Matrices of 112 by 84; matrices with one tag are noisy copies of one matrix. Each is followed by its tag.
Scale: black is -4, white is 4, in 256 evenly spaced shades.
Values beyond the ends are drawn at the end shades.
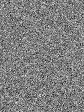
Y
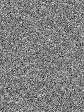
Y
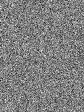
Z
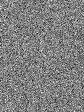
Z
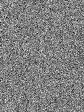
Z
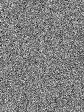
Z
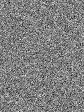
Y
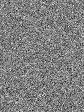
Y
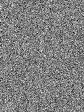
Z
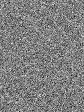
Y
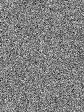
Z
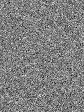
Y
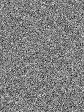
Y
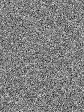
Y
